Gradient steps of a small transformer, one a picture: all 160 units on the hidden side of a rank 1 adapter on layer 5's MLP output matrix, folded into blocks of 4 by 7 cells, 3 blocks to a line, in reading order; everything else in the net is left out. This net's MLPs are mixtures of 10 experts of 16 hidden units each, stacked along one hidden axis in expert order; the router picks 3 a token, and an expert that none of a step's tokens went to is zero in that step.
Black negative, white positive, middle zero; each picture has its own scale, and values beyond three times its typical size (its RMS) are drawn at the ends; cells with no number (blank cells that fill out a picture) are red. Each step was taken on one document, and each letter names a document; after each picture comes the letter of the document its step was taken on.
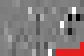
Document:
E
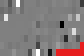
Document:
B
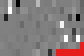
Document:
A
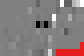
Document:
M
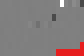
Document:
M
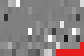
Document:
B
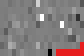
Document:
E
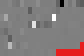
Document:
M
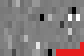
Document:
E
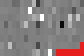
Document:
E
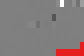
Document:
M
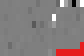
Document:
M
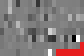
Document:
A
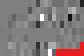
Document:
E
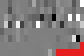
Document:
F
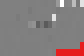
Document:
M
